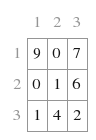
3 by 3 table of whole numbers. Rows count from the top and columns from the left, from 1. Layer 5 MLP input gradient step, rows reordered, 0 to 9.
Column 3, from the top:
7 6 2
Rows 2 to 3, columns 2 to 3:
1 6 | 4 2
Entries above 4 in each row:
2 1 0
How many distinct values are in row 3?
3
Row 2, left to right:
0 1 6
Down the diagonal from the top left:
9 1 2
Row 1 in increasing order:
0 7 9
